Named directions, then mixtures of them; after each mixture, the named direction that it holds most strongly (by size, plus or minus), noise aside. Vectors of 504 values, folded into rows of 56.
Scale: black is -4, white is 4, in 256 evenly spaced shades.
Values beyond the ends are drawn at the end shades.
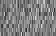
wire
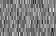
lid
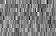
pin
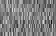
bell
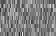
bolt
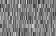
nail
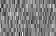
bolt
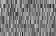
bolt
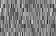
bolt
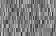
wire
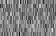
nail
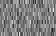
lid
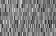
bell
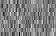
lid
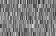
nail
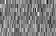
pin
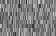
nail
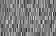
wire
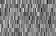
pin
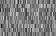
bolt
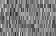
bolt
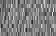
wire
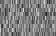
wire
